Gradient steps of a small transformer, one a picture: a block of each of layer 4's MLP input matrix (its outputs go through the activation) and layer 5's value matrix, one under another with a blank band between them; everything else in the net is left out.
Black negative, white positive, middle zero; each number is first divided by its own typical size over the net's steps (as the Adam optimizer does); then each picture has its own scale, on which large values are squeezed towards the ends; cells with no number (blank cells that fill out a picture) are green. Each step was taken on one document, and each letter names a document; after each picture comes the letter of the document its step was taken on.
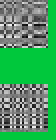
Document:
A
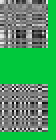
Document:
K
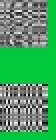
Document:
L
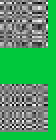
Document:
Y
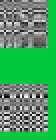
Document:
A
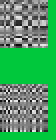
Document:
L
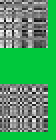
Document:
A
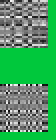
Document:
L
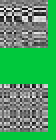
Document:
A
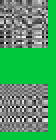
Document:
Y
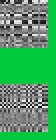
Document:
L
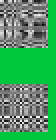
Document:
A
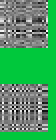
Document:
K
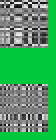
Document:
L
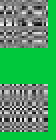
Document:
A
